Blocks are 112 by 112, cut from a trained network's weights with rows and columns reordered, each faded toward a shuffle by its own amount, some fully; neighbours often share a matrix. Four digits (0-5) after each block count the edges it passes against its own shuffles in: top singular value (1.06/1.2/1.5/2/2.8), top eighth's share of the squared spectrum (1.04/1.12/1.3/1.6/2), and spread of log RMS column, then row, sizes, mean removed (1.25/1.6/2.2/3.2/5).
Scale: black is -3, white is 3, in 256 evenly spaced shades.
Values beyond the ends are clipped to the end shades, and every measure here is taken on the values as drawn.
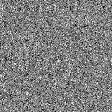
3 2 1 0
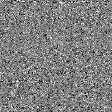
2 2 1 2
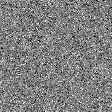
2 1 0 1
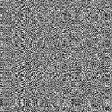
5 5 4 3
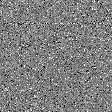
2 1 0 0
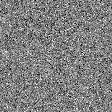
0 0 0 0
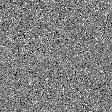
2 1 0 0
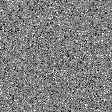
0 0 0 0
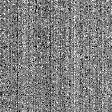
4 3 1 2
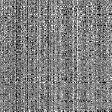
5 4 2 4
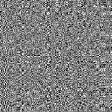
4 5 3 3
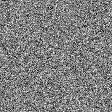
2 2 0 0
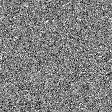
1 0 0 0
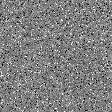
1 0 0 0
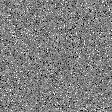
0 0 0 0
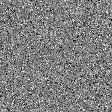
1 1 0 0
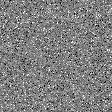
1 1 0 0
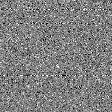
3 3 0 2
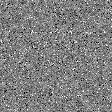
1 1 0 1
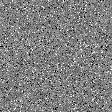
2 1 0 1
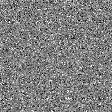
2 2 0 2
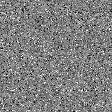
1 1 0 1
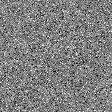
1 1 0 0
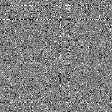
4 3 3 2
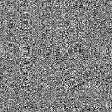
3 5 2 3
